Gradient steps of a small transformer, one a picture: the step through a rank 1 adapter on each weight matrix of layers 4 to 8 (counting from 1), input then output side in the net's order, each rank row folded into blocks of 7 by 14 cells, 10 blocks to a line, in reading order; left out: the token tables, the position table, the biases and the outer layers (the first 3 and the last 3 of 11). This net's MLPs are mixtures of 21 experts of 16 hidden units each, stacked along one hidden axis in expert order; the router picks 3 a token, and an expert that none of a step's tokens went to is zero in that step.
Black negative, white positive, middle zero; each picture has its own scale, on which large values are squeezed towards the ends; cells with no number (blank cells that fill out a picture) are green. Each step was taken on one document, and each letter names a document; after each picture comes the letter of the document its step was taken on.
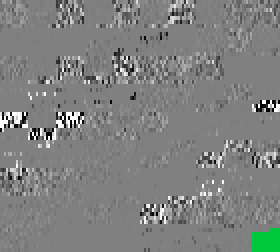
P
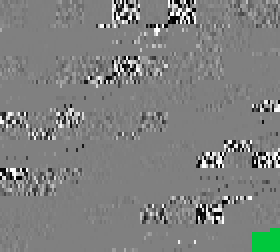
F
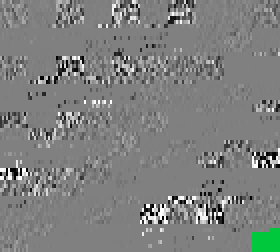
P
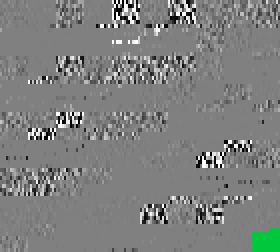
F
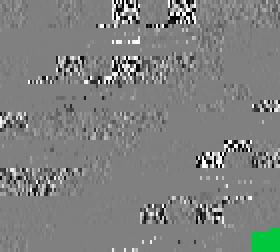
F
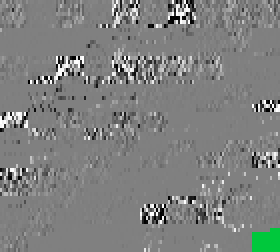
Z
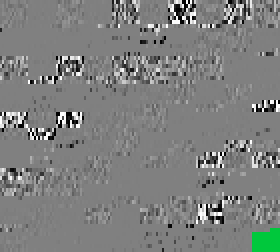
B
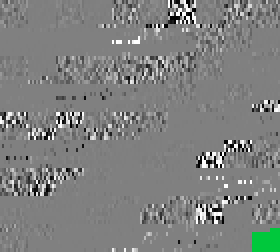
F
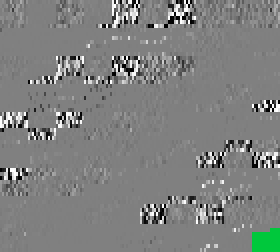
Z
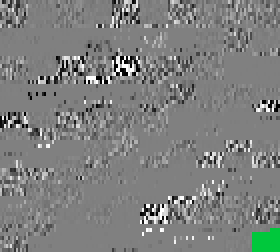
P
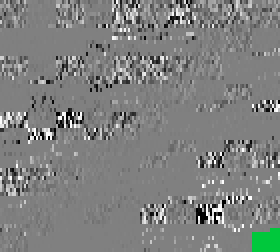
Z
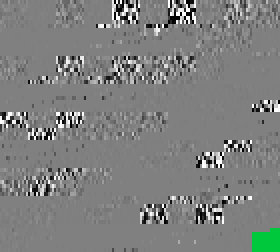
F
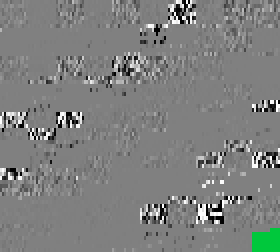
B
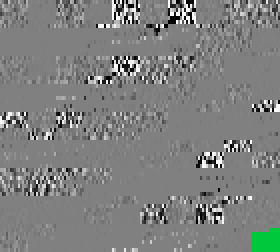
F
